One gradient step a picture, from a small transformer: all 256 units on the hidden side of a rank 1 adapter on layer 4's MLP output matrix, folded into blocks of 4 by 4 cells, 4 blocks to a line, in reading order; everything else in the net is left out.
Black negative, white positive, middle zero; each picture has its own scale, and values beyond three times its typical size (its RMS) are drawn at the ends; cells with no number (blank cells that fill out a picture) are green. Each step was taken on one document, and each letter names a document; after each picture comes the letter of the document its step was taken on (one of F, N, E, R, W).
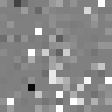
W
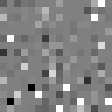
W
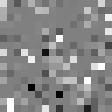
W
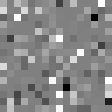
W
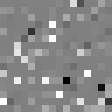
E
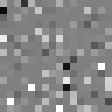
W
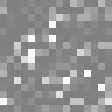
E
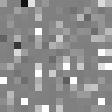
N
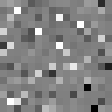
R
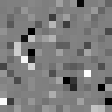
E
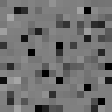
R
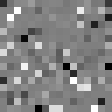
R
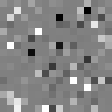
R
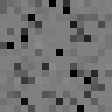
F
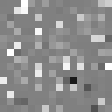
N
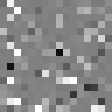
R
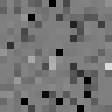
F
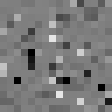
E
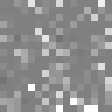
W
